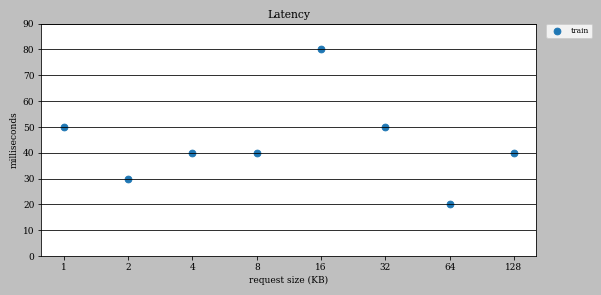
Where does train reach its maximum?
16
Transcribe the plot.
Title: Latency
x-axis: request size (KB), ticks 1 2 4 8 16 32 64 128
y-axis: milliseconds, ticks 0 10 20 30 40 50 60 70 80 90
Legend: train
Values:
train: 50 30 40 40 80 50 20 40
